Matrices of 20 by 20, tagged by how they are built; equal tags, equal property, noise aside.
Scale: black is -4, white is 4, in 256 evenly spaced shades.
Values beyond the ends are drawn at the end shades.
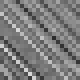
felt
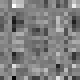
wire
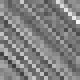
felt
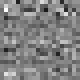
wire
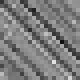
felt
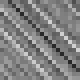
felt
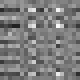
wire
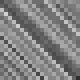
felt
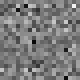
wire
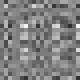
wire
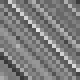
felt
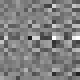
wire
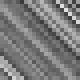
felt
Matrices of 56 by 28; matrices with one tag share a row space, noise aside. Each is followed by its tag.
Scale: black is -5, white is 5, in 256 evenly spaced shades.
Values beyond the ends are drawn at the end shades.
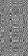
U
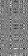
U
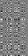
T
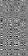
T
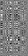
T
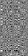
T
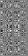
T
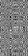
U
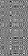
U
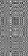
U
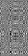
U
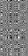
T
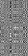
U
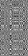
U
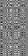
T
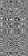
T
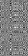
U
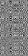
U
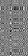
U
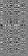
T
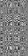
T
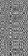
U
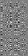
T
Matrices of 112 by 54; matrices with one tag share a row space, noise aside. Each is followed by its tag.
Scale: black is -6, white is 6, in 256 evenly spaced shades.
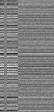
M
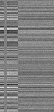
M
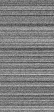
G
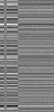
M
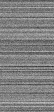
G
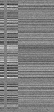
M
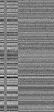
M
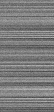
G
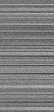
G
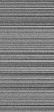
G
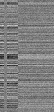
M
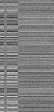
M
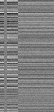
M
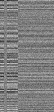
M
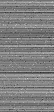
G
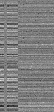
M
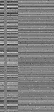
M
